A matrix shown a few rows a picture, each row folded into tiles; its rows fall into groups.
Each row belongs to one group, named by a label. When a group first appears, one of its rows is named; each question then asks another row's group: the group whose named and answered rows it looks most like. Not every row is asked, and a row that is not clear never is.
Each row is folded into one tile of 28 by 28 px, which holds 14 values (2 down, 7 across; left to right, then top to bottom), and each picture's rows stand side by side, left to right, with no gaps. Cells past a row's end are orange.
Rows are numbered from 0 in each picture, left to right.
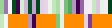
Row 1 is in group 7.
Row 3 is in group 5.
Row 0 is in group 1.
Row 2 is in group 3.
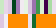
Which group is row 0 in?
1
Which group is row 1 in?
1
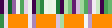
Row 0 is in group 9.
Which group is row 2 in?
1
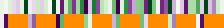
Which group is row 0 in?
5
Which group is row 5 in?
3
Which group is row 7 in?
7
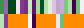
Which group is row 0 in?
3
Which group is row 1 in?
3
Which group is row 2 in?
1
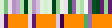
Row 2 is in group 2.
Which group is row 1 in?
5
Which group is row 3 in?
3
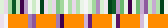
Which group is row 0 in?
3
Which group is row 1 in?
2
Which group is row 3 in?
5
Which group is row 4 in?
7
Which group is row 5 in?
9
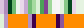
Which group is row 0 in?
3
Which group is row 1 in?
2
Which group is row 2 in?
2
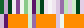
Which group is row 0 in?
7
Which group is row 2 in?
9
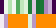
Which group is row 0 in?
9
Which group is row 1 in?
3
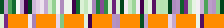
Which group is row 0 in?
3
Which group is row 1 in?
7
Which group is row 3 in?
2
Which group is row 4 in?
9
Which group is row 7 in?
5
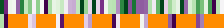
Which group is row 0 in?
7
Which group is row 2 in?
5
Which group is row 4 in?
1
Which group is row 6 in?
2
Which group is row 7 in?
2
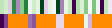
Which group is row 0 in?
2
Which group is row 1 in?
2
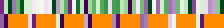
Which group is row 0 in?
9
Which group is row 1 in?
5
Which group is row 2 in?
9
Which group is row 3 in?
9
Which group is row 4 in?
2
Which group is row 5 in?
7
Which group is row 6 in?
9
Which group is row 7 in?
5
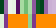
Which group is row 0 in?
7
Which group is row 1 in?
3
